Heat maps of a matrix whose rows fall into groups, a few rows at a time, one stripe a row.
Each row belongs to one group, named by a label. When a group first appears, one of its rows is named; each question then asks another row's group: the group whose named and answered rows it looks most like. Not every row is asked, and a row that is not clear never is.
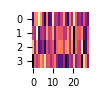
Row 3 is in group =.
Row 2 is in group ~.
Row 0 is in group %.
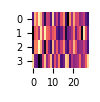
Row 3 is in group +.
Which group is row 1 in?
=
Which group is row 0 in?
%
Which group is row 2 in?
%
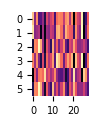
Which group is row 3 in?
~
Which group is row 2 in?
%
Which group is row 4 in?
=
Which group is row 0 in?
~
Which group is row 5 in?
%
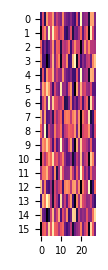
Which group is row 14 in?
+
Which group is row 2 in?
+
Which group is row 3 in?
+
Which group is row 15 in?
=
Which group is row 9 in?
%
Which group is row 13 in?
%
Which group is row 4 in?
=
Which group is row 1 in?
=
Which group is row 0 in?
=
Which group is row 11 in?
%
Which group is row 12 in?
~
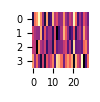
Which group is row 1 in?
=
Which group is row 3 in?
~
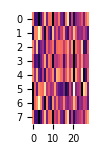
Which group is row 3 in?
+
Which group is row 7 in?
+
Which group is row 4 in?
~
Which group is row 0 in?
+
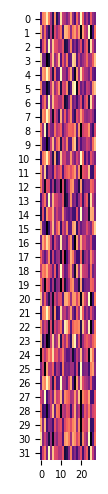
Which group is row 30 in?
~
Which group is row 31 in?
=
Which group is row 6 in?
=
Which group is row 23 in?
+
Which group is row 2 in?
=
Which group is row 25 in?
=
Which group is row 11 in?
~
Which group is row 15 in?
+
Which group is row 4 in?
%
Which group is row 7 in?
%
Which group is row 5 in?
+
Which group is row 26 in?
%
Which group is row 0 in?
%
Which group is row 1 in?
~
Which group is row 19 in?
=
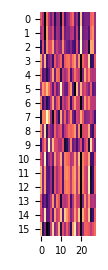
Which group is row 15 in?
+
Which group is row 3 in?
~
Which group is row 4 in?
+
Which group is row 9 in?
=
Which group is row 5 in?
%
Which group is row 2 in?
=
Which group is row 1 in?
=
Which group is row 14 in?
~
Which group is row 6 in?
+
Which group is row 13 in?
+
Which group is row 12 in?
~
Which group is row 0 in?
=
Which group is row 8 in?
~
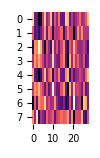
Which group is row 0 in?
+
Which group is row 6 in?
=
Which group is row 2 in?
%
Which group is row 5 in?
%
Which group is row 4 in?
+
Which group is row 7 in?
~
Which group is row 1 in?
+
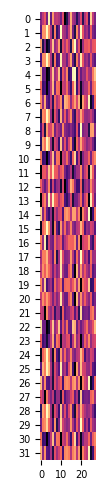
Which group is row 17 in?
%
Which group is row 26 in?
~
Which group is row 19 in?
~
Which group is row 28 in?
%
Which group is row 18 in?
%
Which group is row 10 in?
+
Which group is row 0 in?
=
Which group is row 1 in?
%
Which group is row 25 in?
%
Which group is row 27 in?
=
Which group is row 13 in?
=
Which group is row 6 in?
~
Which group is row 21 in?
=
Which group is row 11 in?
=
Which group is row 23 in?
+
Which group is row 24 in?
%
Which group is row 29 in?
%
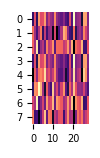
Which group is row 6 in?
~
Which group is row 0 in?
=
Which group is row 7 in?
+
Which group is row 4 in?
=
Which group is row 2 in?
~
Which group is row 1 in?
=
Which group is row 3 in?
=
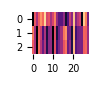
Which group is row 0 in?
=
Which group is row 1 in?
=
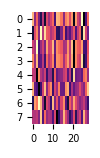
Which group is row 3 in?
~
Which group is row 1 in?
=
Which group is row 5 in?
+
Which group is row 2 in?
~
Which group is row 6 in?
%
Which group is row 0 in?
~
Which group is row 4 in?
=
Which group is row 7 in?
=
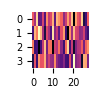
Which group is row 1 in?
%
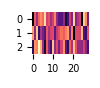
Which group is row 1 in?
~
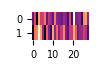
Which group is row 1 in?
%
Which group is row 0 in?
=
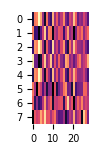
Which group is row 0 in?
%
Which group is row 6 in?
+
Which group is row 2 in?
%
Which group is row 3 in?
+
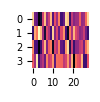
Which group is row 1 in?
%
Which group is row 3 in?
~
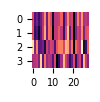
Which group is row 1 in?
+
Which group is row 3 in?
=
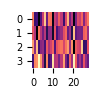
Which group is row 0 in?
+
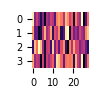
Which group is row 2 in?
%
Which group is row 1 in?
+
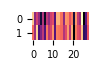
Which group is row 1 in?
~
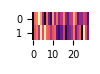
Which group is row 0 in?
%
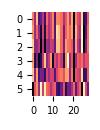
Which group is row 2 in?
~
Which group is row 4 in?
~
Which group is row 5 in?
=
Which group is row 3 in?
+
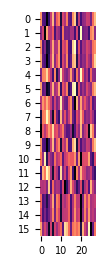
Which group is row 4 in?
%
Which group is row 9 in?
+
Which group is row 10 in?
~
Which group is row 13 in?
+
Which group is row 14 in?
+
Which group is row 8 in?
=
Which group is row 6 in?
%
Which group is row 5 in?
+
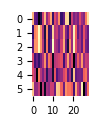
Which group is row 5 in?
~
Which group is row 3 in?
+
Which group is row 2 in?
%
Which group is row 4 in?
=
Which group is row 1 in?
%
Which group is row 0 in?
+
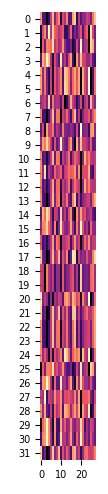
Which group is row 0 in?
+
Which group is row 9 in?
%
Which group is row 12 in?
+
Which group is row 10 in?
+
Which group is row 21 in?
+
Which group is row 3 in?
%
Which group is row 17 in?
+
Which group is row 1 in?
=
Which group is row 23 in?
+
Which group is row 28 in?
~
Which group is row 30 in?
%
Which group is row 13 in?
+
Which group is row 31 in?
+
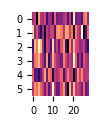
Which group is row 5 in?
%
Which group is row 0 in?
=
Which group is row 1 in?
~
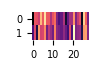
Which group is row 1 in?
=
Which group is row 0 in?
=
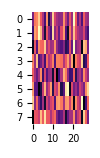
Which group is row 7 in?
=
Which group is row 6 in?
~
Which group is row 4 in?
=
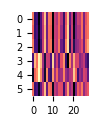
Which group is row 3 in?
%
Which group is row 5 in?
+
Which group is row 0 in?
+
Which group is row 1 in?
+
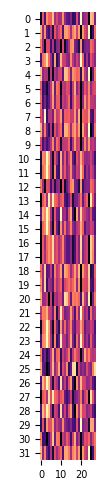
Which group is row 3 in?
%
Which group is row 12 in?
=
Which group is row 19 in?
~
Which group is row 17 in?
=
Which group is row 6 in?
+
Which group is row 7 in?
~
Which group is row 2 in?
=
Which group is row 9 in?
+
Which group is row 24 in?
+
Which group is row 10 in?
%
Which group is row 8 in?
~
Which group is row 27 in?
=
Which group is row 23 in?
%
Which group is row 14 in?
%
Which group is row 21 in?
%
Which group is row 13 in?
=
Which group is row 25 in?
+
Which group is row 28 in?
%
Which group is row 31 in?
~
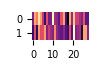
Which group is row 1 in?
=
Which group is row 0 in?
%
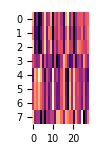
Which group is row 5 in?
%
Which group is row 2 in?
+
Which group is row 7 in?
~
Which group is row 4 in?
%
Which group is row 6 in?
%
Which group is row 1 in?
+
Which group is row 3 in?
=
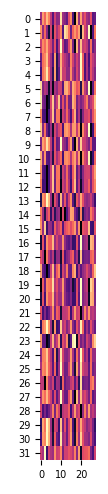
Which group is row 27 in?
%
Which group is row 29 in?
%
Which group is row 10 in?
~
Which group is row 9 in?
%
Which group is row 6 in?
+
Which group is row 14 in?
=
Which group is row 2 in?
%
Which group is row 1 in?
~
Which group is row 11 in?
+
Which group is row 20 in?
=
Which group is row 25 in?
%
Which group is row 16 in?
=
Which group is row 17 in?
=
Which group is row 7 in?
+
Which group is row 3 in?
%
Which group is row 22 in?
%
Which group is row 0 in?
%
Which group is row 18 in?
+
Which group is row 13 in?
%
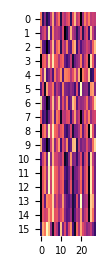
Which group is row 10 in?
=
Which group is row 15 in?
%
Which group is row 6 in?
+
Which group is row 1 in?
=
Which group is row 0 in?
+
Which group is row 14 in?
=
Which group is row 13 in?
=
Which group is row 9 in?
+
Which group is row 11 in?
=
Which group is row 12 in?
=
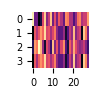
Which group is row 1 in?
=
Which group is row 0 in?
+
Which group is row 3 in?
=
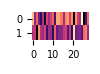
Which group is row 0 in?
~
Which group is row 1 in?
=
